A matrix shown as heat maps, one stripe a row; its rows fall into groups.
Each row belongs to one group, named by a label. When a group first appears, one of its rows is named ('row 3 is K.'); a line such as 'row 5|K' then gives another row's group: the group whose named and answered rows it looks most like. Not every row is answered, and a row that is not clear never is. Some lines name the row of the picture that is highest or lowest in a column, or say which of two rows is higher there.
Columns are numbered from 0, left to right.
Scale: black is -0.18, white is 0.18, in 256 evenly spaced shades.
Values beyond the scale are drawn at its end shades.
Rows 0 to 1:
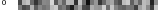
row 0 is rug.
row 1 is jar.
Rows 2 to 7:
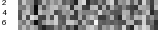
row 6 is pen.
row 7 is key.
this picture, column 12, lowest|7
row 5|key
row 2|rug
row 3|jar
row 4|rug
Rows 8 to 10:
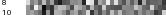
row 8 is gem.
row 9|pen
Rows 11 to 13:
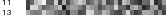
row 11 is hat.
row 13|gem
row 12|rug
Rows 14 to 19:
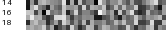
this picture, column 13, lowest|19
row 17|pen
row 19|gem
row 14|key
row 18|hat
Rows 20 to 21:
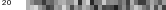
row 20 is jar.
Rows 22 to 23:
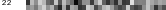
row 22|key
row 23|gem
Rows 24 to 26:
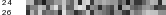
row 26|key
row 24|jar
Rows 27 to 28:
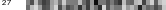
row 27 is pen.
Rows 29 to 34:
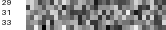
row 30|rug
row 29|pen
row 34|pen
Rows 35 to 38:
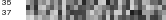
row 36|key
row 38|gem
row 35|key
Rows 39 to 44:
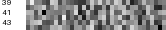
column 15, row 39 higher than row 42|No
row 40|hat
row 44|rug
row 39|gem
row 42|key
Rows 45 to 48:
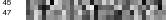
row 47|pen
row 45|jar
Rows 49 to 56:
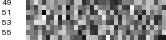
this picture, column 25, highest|56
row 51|jar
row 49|pen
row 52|hat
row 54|jar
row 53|hat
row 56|gem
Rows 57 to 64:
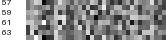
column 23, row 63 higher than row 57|Yes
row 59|hat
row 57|pen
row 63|key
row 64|pen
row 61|gem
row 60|pen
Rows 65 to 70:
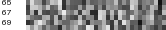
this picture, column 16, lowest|67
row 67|jar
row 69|hat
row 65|rug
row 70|gem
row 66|rug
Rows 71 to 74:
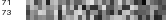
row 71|gem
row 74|hat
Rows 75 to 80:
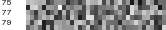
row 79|pen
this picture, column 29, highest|77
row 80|jar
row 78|gem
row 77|key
